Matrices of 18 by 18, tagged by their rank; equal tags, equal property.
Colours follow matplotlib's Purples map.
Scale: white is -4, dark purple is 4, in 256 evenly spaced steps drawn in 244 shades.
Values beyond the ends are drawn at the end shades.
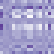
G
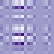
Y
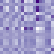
G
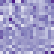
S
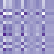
Y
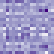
S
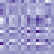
G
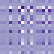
Y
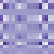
Y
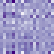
S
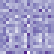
S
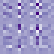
G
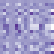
G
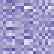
S
